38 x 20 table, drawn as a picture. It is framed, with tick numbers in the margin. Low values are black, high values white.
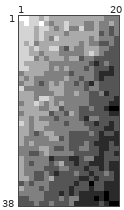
Ninth with the lowest average: bottom right. Slope: up to the top left. Mirror symmetry: none. Stripes: none.
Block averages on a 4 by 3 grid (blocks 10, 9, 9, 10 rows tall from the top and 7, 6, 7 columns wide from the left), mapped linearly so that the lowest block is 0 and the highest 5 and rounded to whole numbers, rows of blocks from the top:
543 | 431 | 321 | 210
